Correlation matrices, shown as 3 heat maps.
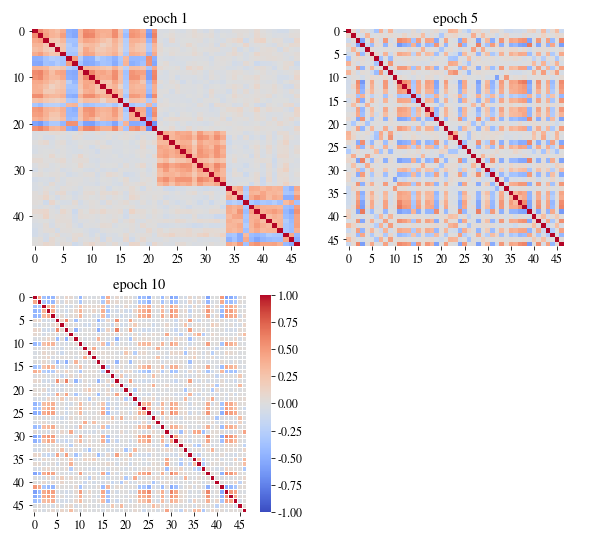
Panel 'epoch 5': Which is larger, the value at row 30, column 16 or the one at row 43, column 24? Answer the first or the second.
the first
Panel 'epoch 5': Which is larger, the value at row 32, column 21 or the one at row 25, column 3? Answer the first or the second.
the first
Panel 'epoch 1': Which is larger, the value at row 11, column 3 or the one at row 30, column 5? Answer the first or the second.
the first
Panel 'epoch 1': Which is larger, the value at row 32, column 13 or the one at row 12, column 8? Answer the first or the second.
the second
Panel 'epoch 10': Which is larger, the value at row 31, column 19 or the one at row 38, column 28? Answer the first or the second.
the second
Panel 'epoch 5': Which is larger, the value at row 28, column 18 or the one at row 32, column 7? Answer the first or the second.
the second
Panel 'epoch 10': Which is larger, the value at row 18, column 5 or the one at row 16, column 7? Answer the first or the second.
the first
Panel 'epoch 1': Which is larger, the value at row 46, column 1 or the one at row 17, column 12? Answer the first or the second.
the second
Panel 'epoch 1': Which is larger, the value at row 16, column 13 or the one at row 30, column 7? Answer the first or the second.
the second
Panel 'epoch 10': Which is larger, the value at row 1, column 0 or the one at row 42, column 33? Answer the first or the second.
the first
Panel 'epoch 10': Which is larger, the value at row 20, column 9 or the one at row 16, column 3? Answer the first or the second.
the first
